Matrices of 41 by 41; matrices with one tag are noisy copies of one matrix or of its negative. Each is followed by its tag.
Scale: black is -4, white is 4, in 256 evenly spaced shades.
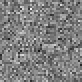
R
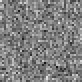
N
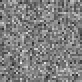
N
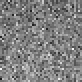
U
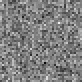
N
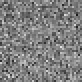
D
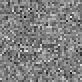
R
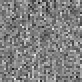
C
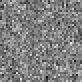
N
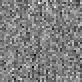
C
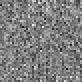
C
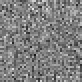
C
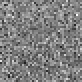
D
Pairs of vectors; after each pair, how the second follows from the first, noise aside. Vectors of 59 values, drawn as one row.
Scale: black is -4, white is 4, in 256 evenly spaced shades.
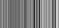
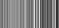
negated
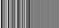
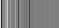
partly zeroed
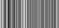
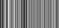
negated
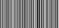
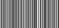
negated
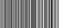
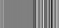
partly zeroed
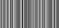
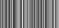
negated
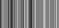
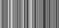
negated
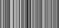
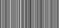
partly zeroed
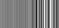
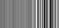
negated
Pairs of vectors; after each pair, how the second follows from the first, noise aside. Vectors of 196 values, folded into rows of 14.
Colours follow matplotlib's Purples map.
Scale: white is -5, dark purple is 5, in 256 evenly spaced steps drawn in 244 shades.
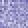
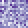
scaled up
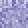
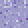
partly zeroed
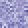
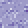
partly zeroed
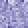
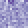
negated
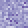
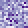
scaled up
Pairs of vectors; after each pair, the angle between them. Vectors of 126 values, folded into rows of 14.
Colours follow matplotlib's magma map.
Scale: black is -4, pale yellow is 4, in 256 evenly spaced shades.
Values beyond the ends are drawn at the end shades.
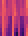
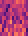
partly opposed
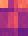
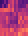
nearly opposite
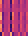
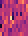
partly opposed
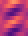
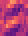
nearly parallel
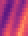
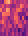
partly opposed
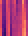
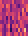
partly aligned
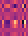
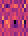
nearly opposite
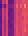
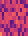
orthogonal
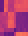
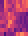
nearly parallel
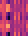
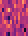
partly aligned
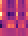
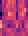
nearly opposite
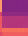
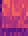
nearly opposite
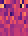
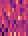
orthogonal
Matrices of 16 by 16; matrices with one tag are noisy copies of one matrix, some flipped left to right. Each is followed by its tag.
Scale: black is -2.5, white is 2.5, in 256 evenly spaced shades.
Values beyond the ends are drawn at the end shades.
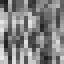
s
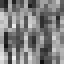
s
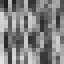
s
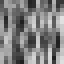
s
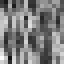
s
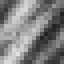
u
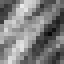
u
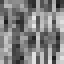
s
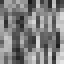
s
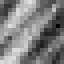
u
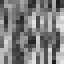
s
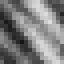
u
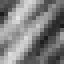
u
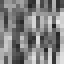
s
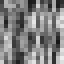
s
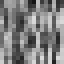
s
